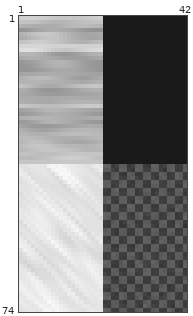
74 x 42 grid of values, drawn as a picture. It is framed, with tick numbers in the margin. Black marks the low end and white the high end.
The table splits into 2 rows of 2 panels. Panel 1,1: high, streaked across. Panel 1,2: very low, flat. Panel 2,1: very high, slanting down to the right, faint in contrast. Panel 2,2: low, checkered.
